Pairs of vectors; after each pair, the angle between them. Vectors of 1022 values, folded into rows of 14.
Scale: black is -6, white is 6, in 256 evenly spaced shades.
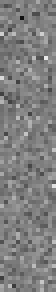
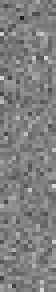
nearly parallel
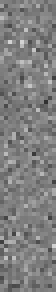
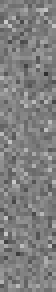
partly opposed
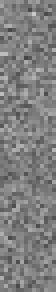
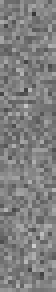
partly opposed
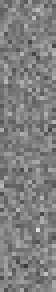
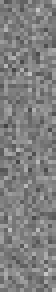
partly aligned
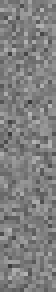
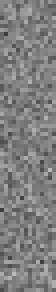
partly aligned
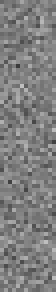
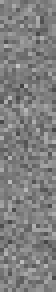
nearly opposite
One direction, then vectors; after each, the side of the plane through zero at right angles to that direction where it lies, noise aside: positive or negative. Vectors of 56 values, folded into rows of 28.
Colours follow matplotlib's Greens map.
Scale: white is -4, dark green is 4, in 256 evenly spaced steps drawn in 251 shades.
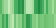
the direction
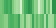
negative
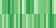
negative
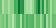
positive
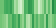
negative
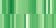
negative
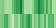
positive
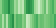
negative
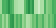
negative
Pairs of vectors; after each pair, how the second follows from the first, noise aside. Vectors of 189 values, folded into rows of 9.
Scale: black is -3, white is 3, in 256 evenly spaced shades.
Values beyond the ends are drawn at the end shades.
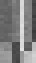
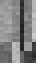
negated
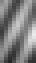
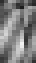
wrapped around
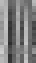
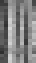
negated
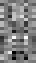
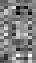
wrapped around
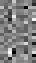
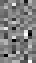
wrapped around
